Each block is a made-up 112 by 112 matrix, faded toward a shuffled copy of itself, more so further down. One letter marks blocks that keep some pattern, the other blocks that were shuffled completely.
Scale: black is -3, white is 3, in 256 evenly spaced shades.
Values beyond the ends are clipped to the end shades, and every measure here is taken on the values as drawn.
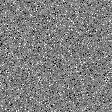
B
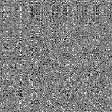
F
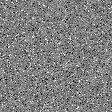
B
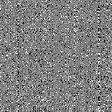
F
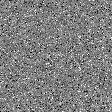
B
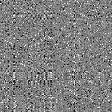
F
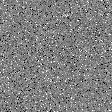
B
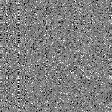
F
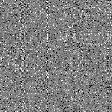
F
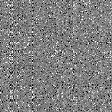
F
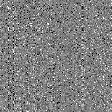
F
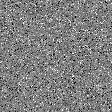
B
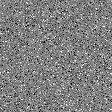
B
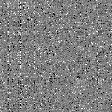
F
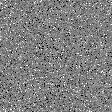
B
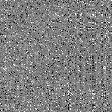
F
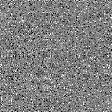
F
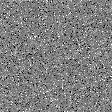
B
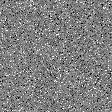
B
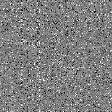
F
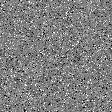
B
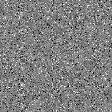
F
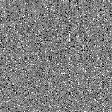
F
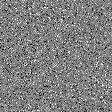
B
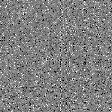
F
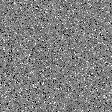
B
